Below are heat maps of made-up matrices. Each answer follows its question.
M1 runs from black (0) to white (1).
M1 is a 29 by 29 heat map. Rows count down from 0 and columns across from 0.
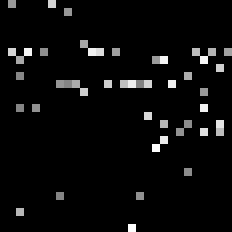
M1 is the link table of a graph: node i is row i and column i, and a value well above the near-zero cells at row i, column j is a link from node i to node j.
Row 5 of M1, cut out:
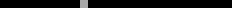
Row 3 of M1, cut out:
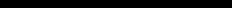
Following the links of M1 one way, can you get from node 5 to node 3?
no
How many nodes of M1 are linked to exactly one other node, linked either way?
4
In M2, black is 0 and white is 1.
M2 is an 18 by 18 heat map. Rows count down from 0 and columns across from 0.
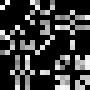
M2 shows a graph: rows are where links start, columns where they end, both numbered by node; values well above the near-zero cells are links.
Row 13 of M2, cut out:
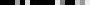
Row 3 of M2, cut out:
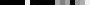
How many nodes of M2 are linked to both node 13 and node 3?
6
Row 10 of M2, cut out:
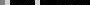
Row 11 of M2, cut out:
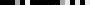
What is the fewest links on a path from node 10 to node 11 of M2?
5
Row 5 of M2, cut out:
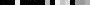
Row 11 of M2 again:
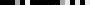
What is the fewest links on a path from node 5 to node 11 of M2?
1
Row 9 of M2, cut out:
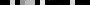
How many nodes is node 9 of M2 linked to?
6
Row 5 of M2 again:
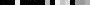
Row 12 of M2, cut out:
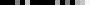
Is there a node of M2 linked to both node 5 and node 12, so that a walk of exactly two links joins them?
yes
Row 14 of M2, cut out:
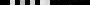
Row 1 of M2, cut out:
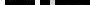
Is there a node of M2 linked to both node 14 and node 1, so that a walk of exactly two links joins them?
no
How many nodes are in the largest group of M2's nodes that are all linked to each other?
7
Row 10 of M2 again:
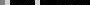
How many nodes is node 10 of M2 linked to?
3
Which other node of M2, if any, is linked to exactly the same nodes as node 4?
node 2
